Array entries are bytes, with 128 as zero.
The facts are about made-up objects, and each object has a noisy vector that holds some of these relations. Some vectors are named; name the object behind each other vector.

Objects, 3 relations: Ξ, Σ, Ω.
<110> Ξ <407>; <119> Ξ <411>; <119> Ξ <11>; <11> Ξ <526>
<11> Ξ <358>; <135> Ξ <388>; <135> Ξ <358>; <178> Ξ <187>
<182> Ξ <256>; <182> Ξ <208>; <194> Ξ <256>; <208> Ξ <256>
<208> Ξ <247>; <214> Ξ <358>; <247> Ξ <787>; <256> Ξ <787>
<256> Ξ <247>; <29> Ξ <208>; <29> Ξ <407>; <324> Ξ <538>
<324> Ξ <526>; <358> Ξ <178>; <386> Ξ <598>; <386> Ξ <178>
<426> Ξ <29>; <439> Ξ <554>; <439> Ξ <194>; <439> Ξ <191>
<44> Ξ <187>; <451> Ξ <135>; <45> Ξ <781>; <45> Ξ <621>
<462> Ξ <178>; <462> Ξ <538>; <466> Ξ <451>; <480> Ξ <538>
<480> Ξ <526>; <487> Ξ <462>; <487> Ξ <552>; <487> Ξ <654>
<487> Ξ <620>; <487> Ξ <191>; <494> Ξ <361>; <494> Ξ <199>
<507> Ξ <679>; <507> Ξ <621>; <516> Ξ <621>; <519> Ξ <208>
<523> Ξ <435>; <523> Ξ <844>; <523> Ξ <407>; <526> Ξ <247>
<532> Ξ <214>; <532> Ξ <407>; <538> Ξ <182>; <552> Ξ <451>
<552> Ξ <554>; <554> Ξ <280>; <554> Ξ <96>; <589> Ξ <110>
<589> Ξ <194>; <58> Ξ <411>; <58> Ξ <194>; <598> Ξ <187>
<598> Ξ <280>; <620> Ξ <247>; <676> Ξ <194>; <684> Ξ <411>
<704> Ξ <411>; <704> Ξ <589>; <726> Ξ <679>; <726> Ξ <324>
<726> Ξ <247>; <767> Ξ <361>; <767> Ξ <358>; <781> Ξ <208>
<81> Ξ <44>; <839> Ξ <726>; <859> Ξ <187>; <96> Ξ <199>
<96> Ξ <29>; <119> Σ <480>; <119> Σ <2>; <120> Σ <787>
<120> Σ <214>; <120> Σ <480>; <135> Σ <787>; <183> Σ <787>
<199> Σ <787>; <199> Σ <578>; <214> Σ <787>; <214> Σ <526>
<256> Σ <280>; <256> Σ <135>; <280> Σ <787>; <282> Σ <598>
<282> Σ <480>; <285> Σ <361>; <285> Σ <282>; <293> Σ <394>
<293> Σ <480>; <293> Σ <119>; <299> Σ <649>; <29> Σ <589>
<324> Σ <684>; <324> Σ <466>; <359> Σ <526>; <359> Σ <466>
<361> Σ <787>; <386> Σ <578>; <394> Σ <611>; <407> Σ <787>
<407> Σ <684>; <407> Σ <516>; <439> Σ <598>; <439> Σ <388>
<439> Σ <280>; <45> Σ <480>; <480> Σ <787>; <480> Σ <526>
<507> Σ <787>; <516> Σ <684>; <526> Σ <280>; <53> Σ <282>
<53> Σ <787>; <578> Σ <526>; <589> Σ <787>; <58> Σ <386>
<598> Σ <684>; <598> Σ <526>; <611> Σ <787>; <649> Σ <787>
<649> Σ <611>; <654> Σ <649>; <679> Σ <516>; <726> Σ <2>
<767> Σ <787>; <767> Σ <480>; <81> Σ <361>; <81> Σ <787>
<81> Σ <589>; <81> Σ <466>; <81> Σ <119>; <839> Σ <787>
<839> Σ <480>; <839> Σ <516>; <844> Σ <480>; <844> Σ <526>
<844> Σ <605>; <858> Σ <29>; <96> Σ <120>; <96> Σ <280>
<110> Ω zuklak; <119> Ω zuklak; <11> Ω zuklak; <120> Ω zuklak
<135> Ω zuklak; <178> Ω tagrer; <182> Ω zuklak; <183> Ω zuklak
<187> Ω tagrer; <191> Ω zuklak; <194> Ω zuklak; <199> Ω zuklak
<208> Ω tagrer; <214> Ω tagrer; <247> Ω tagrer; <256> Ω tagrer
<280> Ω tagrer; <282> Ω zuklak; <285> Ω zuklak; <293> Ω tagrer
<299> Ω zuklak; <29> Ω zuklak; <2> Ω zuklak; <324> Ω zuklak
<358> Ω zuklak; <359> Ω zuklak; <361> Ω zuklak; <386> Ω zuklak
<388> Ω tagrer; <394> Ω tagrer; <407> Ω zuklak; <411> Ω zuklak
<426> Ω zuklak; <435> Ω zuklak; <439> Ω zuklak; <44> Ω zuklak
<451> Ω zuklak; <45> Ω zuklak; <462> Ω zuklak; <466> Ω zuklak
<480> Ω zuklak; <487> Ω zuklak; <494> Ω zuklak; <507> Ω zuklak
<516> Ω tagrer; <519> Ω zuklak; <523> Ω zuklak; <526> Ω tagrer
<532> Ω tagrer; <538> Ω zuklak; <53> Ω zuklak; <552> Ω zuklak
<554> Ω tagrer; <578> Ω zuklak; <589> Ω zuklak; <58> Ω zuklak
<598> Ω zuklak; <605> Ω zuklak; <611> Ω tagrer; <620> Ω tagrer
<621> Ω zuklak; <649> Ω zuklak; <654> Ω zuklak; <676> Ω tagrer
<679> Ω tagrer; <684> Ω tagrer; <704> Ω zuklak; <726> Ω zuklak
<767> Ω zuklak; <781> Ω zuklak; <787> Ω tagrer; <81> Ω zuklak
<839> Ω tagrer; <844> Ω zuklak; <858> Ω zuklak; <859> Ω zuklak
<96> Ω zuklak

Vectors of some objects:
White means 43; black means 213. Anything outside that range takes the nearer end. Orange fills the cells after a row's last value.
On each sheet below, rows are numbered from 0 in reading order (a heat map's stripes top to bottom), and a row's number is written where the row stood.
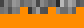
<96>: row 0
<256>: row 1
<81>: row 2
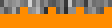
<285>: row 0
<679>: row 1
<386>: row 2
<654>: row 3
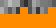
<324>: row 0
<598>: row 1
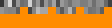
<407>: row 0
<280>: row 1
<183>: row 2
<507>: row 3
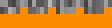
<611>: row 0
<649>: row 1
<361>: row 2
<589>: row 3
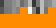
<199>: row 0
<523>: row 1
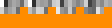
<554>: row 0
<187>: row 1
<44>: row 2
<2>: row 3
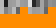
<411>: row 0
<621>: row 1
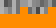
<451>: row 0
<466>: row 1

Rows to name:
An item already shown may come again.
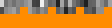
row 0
<388>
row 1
<726>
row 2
<439>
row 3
<844>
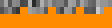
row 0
<839>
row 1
<194>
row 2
<293>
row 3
<578>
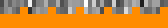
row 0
<654>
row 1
<526>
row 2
<605>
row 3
<516>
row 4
<2>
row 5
<81>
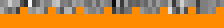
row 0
<324>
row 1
<178>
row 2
<394>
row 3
<29>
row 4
<767>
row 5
<29>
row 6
<704>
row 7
<199>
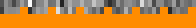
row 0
<361>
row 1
<526>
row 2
<110>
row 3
<324>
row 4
<120>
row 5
<684>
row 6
<214>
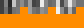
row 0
<119>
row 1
<726>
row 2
<487>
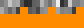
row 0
<324>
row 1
<844>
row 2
<676>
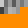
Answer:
<280>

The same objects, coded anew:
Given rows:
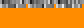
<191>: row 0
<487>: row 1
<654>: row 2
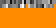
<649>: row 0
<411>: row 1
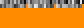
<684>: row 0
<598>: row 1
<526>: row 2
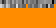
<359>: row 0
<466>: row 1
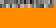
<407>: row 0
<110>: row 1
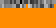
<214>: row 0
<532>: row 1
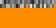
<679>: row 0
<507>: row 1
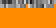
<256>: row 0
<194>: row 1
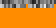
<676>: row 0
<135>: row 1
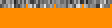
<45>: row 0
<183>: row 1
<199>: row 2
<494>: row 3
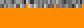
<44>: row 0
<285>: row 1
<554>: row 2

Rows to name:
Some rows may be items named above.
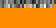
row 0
<844>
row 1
<135>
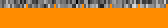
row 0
<844>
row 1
<388>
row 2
<214>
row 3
<839>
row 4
<199>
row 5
<256>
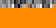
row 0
<480>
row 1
<119>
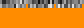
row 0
<2>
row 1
<611>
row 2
<507>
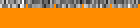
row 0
<386>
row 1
<293>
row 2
<407>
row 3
<120>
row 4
<96>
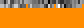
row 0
<81>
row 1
<214>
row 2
<787>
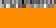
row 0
<598>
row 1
<96>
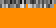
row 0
<611>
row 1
<120>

